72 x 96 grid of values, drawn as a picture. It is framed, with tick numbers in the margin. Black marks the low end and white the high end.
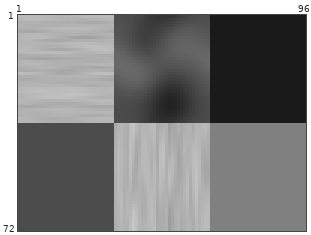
It is made of 2 by 3 panels. Panel 1,1: high, streaked across, faint in contrast. Panel 1,2: low, smooth. Panel 1,3: very low, flat. Panel 2,1: low, flat. Panel 2,2: high, streaked downward, faint in contrast. Panel 2,3: middling, flat.
